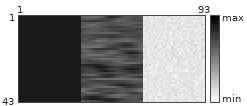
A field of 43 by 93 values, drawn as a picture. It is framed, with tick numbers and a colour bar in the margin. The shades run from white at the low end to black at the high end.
The table splits into one row of 3 panels. Panel 1,1: very high, flat. Panel 1,2: high, streaked across. Panel 1,3: very low, fine-grained, faint in contrast.
